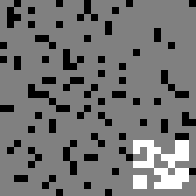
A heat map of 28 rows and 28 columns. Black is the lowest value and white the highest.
Odd rows or columns: none. Grain: fine. Ninth with the highest average: bottom right. Stripes: none. Calmest part: top right. Odd patch: higher, in the bottom right.
